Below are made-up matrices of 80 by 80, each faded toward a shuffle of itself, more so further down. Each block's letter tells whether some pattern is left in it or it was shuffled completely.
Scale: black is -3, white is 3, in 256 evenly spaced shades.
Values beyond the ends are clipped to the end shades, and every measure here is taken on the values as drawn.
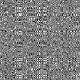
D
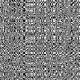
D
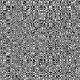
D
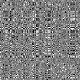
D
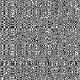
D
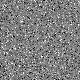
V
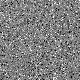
V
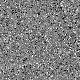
V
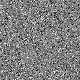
V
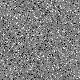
V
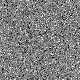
V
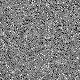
V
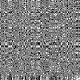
D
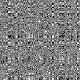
D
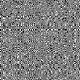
D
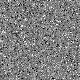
V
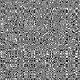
D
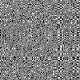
D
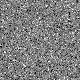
V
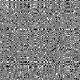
D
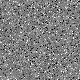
V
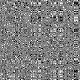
D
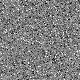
V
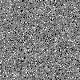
V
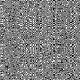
D
